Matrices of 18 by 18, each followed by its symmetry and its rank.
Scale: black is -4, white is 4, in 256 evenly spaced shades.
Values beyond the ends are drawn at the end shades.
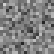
symmetric, full rank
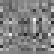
neither, rank three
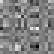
neither, rank three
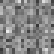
neither, rank three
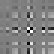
symmetric, rank one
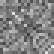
symmetric, full rank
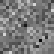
symmetric, full rank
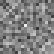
symmetric, full rank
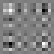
symmetric, rank one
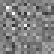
symmetric, rank three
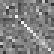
symmetric, full rank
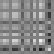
symmetric, rank one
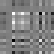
symmetric, rank one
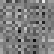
neither, rank three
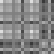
symmetric, rank one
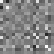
symmetric, rank three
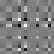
symmetric, rank one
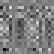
neither, rank three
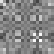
symmetric, rank three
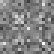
symmetric, rank three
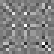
symmetric, rank three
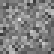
symmetric, full rank
